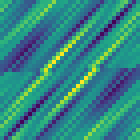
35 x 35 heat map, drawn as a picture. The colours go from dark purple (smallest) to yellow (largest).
There is no overall slope. A half turn leaves it unchanged. Streaks slant up to the right.
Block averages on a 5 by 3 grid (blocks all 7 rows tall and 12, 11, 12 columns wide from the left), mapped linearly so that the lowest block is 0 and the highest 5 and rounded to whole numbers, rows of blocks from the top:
533 | 035 | 151 | 530 | 335
